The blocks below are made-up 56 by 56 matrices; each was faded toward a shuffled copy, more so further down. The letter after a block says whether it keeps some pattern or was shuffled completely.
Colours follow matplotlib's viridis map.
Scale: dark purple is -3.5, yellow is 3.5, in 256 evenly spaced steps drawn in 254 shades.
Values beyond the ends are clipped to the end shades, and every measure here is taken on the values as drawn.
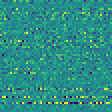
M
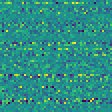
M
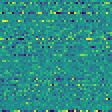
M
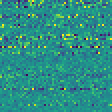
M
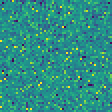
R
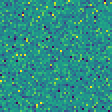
R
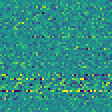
M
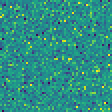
R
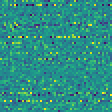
M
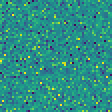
R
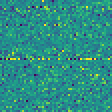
M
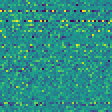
M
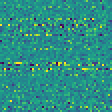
M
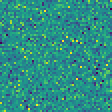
R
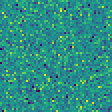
R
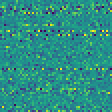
M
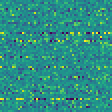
M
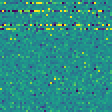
M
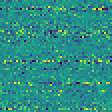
M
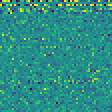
M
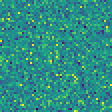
R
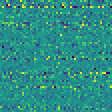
M
